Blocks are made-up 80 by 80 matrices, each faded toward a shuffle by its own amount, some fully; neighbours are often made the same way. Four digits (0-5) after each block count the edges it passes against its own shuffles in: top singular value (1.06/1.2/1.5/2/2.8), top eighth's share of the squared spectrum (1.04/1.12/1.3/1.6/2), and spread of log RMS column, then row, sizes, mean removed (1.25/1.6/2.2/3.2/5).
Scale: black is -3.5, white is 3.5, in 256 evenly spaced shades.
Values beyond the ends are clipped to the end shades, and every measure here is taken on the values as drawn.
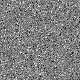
1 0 0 0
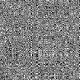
4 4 2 2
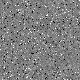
1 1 0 0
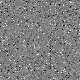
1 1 0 0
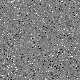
1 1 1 0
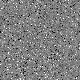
0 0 0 0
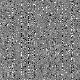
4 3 3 0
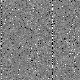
3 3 2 0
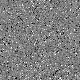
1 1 0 0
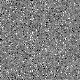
2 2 2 0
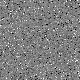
0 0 0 0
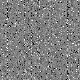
3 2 2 0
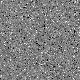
1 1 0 0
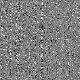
3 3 2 0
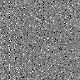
3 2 2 0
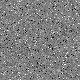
0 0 0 0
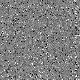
2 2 2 0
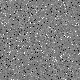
0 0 0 0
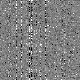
4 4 3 0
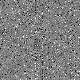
2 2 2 0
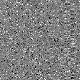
4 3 1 1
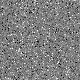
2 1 0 0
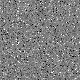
2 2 0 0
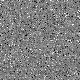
2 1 0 0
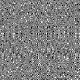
4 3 2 2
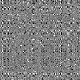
5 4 3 3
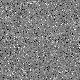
2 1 0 0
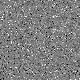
2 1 0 0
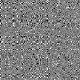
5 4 2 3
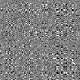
5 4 3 3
